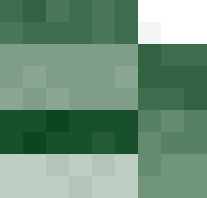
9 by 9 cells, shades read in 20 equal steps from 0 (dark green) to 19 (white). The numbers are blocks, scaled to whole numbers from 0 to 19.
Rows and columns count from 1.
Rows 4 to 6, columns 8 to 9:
3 3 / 4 3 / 7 6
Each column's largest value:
14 14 14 14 14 14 19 19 19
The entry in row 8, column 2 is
14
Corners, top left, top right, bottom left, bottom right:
4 19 14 8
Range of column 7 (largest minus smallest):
16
